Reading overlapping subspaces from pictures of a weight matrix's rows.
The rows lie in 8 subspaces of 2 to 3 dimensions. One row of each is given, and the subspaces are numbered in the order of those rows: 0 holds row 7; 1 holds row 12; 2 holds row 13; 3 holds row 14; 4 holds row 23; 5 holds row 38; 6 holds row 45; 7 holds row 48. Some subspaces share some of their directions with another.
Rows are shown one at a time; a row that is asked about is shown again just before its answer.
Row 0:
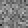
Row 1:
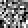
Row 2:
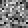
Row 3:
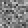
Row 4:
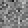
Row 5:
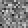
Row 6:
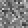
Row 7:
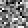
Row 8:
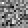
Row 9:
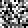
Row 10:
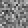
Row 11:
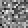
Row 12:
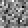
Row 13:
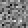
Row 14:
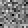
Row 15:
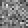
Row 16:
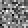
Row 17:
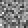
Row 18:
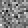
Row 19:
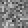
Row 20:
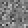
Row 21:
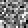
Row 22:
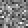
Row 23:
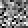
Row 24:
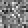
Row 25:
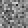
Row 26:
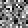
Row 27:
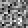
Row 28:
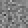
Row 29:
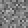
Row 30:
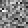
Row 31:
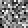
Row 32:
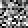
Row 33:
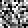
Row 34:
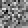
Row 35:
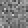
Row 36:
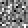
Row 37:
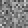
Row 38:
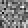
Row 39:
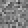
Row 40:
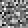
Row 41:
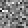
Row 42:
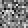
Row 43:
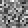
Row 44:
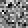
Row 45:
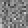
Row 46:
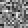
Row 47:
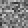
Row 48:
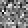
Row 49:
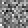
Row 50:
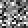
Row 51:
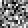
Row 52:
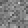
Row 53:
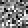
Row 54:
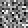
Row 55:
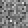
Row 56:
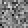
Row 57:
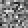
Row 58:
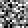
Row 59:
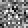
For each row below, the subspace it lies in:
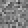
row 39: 7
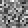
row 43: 1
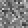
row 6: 0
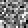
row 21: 5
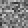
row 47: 7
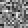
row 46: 3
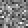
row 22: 0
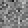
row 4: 1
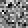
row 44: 7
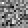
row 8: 3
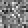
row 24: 4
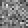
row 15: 0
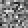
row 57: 7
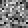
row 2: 0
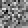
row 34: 2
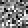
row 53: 3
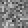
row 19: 3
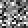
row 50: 4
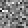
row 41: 0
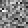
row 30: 0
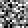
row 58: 3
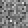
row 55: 6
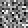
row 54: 6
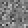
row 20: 2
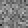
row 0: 0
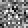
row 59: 3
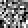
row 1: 5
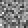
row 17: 5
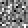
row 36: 2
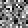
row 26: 5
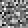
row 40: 3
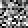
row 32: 4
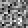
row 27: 2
